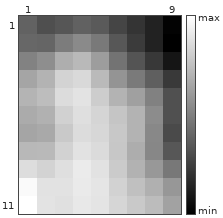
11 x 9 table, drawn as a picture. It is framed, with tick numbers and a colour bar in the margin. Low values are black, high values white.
Ninth with the lowest average: top right. Slope: up to the bottom left. Stripes: none. Calmest part: bottom middle. Lone odd cells: none.
